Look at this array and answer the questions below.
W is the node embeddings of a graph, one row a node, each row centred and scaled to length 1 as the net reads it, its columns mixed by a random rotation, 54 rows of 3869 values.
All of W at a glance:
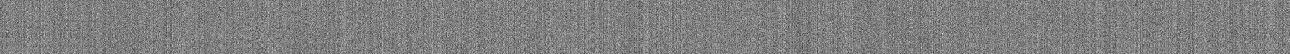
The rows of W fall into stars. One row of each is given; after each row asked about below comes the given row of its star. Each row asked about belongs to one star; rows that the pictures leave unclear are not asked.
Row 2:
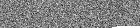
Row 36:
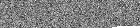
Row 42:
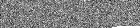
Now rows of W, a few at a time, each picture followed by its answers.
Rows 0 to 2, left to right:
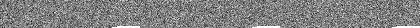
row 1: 2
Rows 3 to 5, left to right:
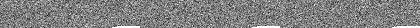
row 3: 2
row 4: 2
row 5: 2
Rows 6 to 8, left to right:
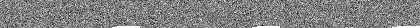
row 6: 2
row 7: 42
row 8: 42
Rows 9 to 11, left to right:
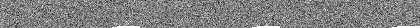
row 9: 42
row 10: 42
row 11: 36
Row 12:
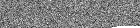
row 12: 2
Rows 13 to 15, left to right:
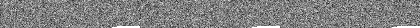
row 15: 2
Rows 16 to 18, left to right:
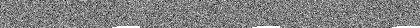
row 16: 42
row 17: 42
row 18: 2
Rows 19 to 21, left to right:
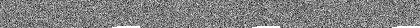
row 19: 42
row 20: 2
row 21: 36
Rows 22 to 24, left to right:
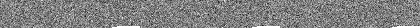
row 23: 42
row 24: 2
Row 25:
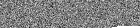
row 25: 36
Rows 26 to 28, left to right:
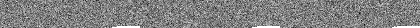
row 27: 42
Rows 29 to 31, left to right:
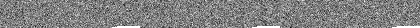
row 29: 36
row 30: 36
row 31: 42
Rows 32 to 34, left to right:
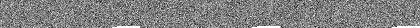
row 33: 36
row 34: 36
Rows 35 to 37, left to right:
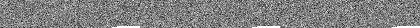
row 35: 36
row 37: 36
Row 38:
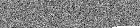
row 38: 2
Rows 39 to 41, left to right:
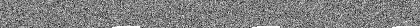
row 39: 2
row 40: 2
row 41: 42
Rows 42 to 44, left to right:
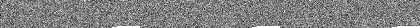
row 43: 2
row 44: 36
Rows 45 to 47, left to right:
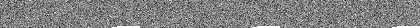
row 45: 36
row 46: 36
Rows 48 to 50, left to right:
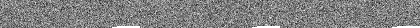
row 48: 2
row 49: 42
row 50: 42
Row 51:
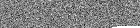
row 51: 2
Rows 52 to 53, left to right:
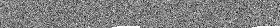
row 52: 2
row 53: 36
